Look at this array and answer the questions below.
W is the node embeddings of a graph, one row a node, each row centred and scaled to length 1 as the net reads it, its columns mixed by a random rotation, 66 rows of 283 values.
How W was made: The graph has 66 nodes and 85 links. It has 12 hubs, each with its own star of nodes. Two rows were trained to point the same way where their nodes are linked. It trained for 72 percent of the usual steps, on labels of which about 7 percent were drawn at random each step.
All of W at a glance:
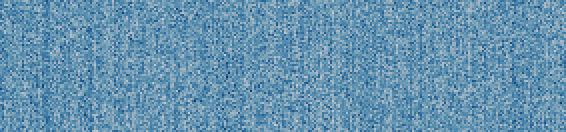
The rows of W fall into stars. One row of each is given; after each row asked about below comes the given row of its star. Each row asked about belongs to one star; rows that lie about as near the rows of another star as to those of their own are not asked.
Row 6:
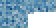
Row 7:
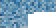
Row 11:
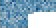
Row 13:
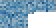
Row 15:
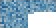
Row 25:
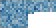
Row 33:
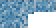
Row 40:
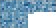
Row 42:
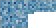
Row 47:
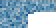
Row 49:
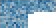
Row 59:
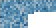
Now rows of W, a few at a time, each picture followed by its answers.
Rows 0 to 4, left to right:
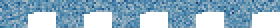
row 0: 7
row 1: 13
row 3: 13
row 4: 25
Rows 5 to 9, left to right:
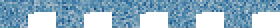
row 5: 33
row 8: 40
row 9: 49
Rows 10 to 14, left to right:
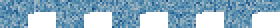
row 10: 59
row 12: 47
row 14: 11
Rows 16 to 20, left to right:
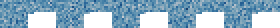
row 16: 15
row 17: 49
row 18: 15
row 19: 33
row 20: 40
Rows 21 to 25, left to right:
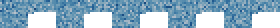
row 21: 25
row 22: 40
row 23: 7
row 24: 49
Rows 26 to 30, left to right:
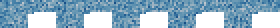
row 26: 40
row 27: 42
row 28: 13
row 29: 47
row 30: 49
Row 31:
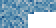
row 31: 33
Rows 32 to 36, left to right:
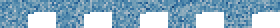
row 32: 40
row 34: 25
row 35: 40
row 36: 13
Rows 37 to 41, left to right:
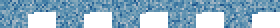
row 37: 6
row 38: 15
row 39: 11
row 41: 7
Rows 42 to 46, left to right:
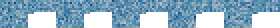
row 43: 42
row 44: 11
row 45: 33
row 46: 7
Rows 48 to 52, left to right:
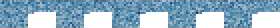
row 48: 13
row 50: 7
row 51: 13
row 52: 15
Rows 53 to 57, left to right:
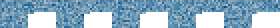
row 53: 42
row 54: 25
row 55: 15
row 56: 59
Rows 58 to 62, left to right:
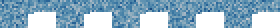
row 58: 49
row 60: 6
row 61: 7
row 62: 49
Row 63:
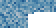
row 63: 6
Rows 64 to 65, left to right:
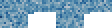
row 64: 59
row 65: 15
